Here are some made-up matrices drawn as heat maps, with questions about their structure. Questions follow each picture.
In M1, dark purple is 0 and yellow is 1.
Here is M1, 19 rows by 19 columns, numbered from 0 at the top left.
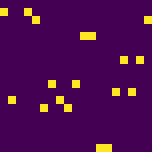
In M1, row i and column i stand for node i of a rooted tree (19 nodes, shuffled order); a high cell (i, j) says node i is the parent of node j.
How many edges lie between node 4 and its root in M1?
1
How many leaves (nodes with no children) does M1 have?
10
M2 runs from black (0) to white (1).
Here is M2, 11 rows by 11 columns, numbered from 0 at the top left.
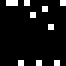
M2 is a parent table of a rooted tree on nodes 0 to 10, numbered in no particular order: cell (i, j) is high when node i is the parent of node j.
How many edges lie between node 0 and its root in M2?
0
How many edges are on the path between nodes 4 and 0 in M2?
1
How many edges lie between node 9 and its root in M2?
2
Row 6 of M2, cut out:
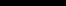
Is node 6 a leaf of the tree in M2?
yes
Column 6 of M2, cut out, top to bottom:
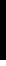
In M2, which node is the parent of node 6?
10
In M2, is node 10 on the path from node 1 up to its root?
no
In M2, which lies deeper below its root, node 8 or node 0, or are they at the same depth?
node 8
